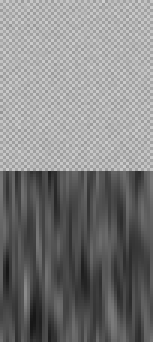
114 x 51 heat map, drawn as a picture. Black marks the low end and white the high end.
It is made of 2 by 1 panels. Panel 1,1: high, checkered. Panel 2,1: low, streaked downward.
